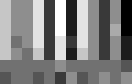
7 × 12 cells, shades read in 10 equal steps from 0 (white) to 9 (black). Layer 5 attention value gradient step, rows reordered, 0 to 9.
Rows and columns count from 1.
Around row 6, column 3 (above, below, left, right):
5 5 5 5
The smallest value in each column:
2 4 4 1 5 0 4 1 4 4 3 4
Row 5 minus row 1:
0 0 1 1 0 1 0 1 0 0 0 -1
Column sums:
21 31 31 17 45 13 48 17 30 44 29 53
